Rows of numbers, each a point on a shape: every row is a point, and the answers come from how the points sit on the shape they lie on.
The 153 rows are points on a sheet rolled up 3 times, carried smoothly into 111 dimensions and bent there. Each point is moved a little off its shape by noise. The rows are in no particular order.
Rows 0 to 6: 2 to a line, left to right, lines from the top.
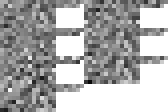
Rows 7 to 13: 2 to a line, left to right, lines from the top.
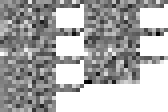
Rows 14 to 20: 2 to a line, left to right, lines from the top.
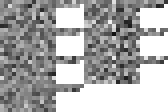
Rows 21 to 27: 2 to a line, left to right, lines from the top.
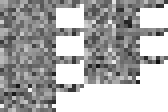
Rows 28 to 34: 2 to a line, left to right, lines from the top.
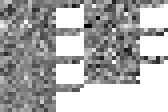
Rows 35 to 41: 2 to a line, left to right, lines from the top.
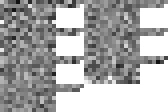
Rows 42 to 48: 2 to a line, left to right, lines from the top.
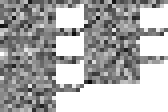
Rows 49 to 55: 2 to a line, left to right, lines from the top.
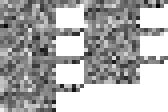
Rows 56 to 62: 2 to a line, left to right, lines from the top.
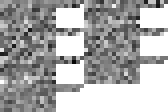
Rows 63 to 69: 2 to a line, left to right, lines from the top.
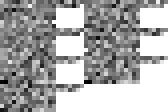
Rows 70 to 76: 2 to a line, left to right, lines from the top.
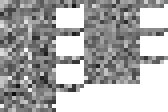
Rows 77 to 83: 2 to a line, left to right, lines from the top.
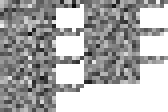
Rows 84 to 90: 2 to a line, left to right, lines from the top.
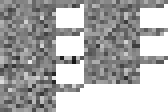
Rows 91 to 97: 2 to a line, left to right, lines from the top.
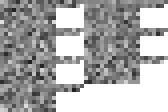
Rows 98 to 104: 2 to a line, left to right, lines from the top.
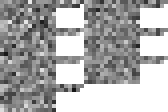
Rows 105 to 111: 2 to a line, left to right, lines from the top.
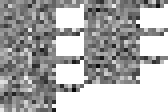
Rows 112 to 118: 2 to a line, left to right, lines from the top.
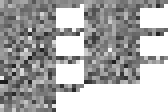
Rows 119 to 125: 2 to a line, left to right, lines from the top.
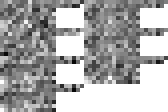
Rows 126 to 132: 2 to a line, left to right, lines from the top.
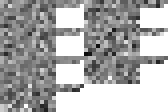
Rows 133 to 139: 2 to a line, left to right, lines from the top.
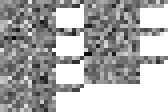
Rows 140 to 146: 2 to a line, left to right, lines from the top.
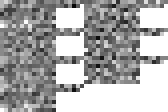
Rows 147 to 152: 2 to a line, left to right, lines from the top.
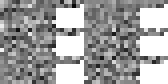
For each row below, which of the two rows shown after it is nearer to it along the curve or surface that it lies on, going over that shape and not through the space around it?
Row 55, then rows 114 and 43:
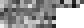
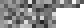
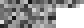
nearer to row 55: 43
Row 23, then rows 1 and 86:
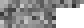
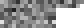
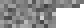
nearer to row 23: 86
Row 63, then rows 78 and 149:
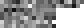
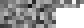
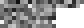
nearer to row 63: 149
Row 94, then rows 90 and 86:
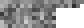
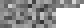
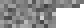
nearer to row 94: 86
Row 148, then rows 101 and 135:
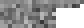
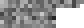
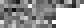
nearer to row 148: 101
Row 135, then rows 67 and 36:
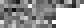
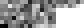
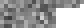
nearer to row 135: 67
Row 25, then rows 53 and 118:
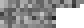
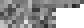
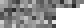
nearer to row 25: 53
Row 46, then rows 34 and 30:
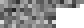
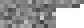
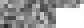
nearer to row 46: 30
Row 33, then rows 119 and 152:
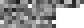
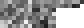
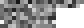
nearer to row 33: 152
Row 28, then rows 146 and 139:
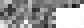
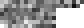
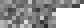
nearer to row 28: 146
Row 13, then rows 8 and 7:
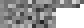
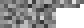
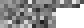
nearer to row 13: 8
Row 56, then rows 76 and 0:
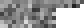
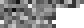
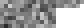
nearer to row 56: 0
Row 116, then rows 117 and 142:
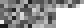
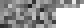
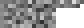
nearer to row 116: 117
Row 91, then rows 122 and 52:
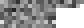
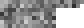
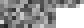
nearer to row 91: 52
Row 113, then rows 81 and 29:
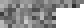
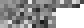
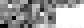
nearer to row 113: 81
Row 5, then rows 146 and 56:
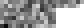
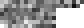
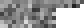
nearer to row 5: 56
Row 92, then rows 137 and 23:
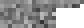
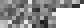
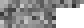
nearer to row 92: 23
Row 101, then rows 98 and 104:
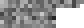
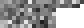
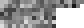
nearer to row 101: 104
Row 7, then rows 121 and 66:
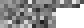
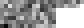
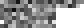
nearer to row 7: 121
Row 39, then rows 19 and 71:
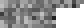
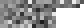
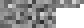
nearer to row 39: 71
